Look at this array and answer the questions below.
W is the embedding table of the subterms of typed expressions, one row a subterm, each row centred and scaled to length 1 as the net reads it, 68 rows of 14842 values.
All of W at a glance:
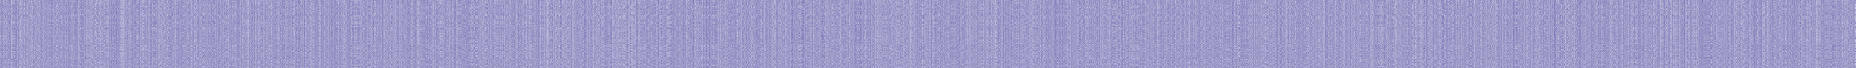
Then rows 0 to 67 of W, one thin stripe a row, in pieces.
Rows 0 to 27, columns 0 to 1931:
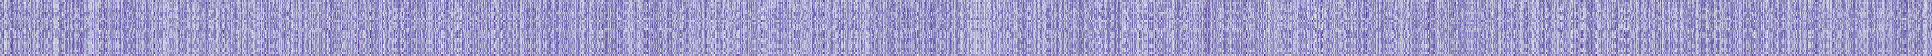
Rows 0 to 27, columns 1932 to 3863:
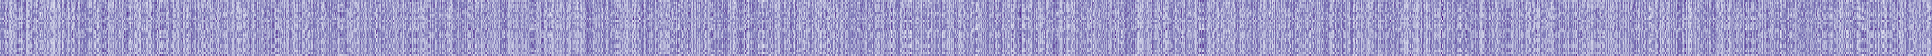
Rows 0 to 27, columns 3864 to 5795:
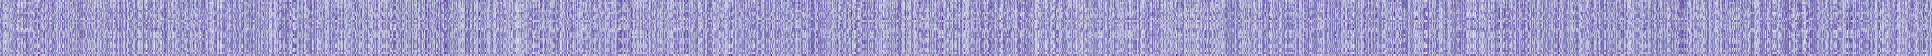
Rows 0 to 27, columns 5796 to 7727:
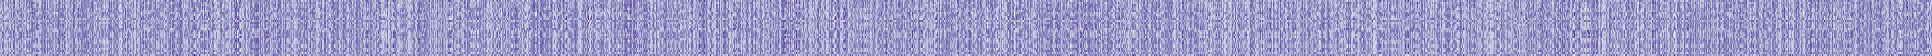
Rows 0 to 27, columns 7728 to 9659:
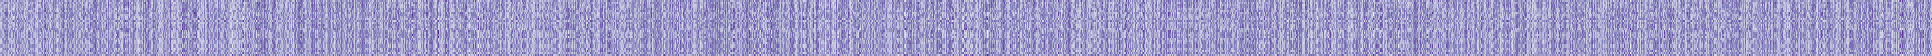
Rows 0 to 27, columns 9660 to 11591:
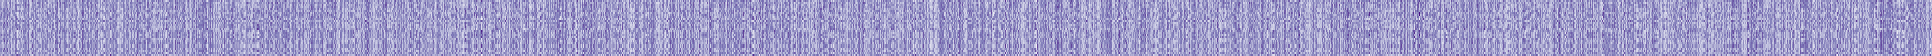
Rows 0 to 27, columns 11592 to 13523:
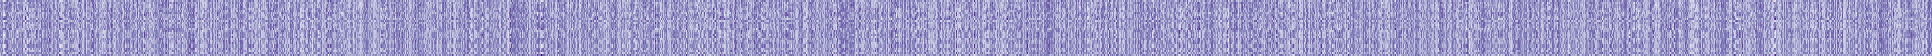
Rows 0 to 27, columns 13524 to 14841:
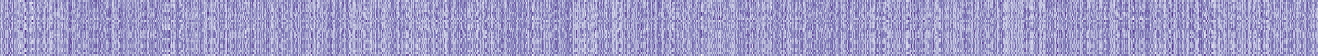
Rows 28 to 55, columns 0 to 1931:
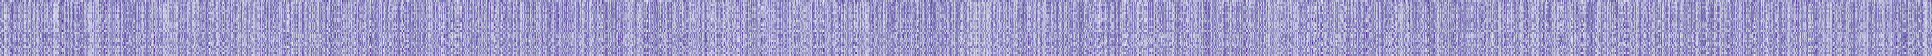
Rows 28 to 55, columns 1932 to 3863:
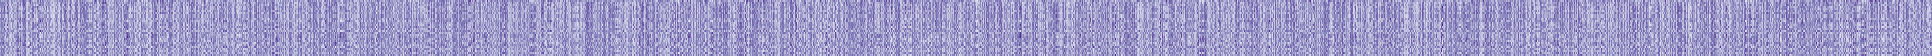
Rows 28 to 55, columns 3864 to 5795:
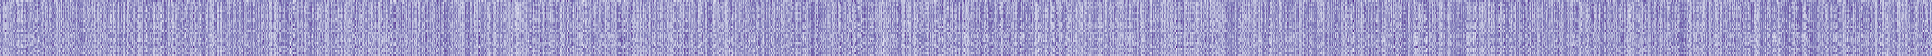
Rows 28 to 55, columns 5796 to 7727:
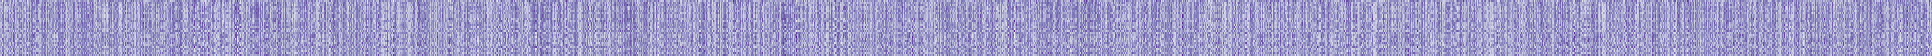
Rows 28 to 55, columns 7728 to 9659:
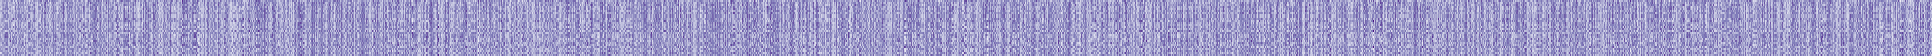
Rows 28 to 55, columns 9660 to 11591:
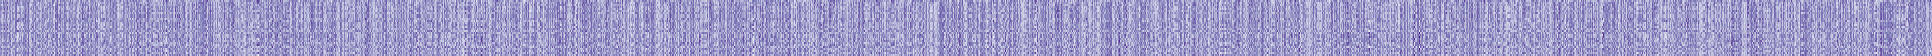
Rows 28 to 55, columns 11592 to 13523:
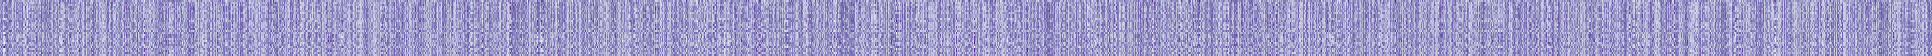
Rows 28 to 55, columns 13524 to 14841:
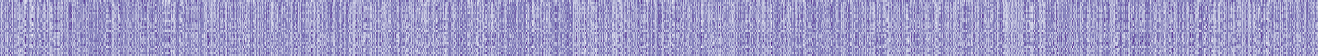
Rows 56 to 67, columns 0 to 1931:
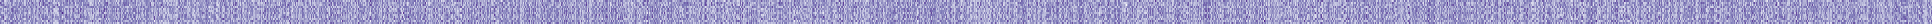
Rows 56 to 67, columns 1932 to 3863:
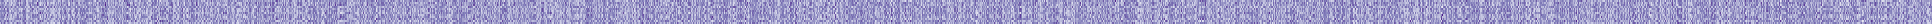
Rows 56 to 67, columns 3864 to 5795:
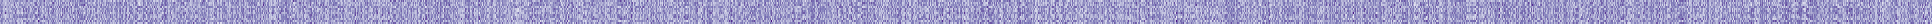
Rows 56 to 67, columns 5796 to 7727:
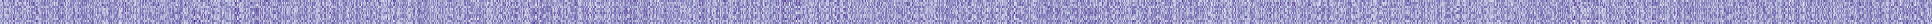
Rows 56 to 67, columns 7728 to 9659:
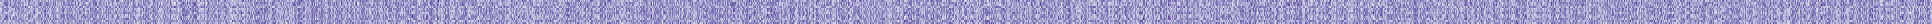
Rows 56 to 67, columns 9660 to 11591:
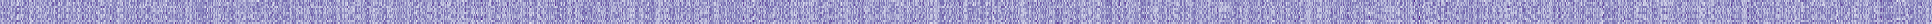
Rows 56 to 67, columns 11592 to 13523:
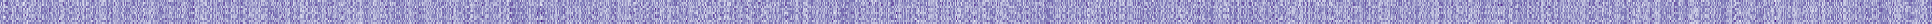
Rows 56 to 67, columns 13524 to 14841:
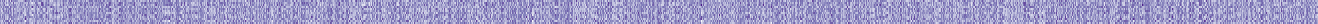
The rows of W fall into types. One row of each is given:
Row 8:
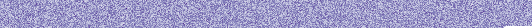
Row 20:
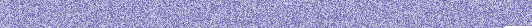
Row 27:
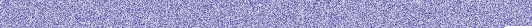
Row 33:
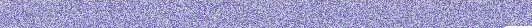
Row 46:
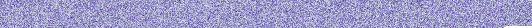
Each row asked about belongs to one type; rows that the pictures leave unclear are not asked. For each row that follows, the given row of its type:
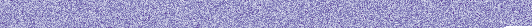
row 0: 33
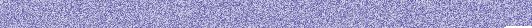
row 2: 33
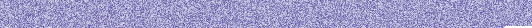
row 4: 8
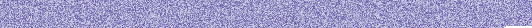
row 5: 27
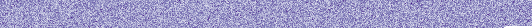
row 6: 46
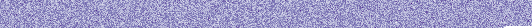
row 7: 8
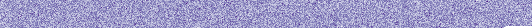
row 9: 20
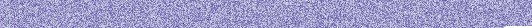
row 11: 20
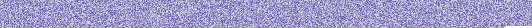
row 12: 8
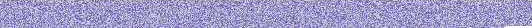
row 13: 27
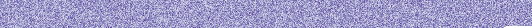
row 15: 46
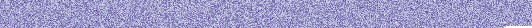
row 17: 8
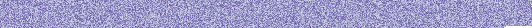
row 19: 27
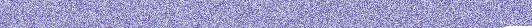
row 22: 33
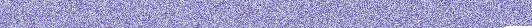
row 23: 33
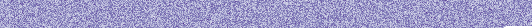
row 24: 20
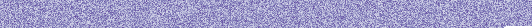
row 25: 8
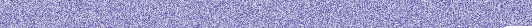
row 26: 33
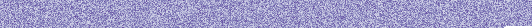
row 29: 8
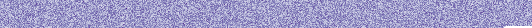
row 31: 8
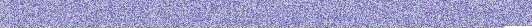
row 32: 20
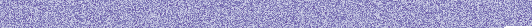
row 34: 27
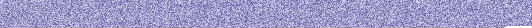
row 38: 33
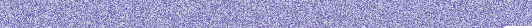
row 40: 8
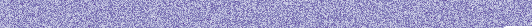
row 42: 20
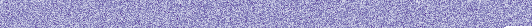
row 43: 33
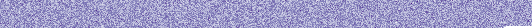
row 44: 8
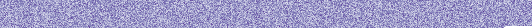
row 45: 46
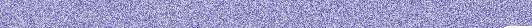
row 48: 33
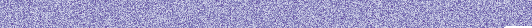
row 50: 46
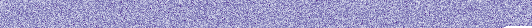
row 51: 33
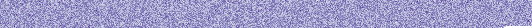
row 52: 8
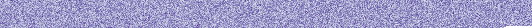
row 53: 33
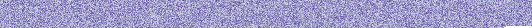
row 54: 20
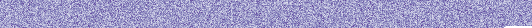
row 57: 20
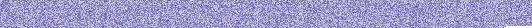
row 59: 27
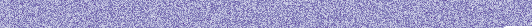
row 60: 20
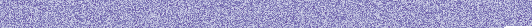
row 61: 27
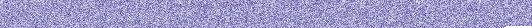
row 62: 33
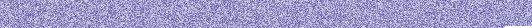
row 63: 8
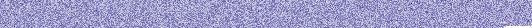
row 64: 8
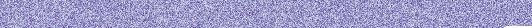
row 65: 46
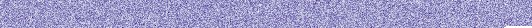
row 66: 27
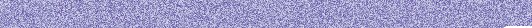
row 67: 33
